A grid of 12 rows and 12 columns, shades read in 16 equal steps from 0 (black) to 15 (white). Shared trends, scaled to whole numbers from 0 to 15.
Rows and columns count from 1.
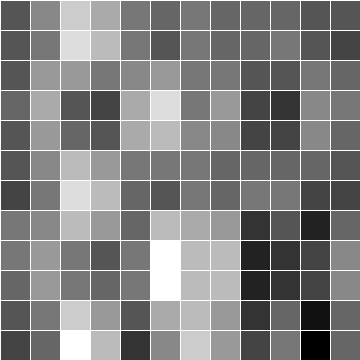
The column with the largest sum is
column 3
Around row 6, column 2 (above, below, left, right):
9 7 5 11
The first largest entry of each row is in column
3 3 2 6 6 3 3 3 6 6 3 3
